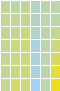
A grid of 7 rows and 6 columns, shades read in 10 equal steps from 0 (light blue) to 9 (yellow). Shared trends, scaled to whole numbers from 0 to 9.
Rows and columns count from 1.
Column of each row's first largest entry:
1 1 3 2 6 6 6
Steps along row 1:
down up down up same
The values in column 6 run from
3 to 9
